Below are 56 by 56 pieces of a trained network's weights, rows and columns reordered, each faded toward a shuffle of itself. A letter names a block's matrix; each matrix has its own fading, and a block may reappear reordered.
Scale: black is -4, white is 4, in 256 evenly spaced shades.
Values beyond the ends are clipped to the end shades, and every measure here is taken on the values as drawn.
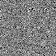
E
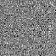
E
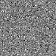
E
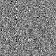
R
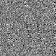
R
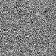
R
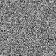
R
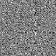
R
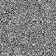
R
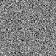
R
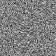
R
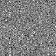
E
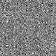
E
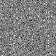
E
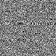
R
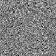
R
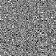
E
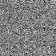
R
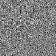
R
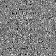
E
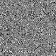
E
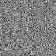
E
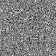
E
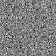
R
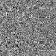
R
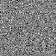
E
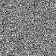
E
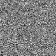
R
